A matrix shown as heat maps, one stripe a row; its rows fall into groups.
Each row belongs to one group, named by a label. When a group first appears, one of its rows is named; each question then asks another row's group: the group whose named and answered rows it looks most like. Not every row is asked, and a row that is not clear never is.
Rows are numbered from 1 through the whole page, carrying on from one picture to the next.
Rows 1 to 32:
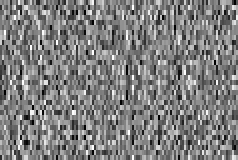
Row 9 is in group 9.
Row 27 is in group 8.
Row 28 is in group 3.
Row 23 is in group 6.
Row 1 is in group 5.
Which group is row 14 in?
3
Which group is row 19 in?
3
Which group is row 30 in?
5
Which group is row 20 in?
3
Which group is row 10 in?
6
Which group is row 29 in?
9
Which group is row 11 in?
5
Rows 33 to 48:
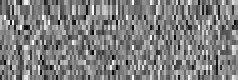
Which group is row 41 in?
6
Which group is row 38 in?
9
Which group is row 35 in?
5
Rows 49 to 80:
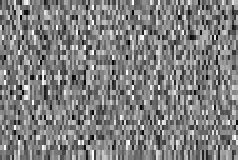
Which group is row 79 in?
5
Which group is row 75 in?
8
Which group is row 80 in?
5
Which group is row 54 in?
9
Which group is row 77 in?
8
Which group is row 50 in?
5
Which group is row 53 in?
5
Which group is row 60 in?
3
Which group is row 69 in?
6
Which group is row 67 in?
8
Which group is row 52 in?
3
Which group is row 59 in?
5
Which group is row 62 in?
5
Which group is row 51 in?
9
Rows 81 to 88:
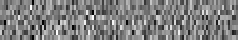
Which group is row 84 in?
5
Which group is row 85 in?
3
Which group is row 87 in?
9
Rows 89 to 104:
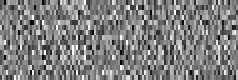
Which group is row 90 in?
8
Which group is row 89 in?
3
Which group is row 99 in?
6
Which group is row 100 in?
3
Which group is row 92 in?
6
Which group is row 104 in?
8
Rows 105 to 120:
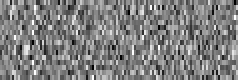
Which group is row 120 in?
5
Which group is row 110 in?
8
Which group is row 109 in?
6
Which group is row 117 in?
6
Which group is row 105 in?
5
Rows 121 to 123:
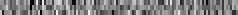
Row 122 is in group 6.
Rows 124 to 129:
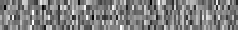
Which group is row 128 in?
6
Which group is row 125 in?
3
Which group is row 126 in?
6
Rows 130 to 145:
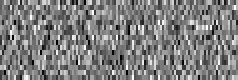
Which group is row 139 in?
3
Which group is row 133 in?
6
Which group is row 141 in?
6
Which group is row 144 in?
3
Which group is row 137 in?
5
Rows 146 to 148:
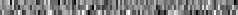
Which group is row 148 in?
8
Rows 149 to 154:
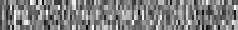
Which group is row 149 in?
6
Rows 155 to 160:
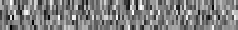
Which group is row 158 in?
5
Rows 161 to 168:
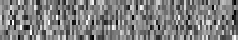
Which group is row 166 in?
9
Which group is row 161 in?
5
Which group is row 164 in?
9
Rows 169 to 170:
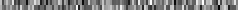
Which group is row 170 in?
6
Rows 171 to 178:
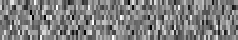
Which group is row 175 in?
5
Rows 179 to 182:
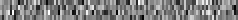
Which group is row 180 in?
5
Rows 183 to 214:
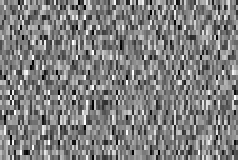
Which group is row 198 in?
3
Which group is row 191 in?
6
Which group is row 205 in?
8
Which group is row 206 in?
3
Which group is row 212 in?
6
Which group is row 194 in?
6
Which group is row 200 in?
5
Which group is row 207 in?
3
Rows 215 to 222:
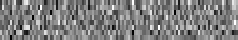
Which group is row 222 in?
8
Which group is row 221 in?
9
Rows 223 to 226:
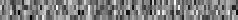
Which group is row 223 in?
8
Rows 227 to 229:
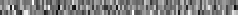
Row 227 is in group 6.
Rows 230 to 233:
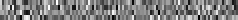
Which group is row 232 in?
9
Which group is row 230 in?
9
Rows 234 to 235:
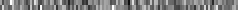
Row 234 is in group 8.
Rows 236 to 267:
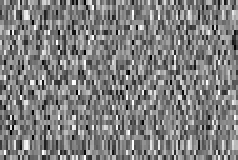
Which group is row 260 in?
8
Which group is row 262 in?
8
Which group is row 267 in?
3
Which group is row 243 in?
5
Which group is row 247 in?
8
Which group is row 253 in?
3
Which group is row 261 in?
5
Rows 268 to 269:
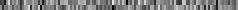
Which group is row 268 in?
3
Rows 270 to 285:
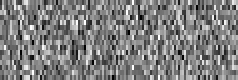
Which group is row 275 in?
6
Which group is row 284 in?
6
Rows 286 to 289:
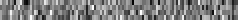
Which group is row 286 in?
9
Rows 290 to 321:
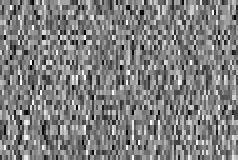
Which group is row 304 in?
8
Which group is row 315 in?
3
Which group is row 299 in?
8
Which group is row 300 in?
9
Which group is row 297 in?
3
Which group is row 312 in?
9
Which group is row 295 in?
6
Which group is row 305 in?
3
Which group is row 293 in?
5
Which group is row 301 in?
8
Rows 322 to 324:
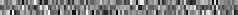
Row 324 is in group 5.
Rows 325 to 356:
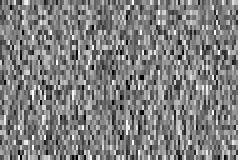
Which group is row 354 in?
6
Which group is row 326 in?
8
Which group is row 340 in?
8
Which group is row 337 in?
9
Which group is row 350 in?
8
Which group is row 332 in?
6
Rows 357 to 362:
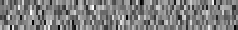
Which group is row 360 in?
3
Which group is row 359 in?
6
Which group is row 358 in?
5
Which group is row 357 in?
8
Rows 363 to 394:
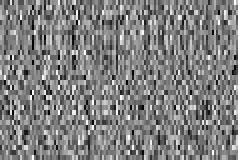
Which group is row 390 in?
8
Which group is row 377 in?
9
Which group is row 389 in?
9
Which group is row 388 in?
5
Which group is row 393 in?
8
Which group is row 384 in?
8
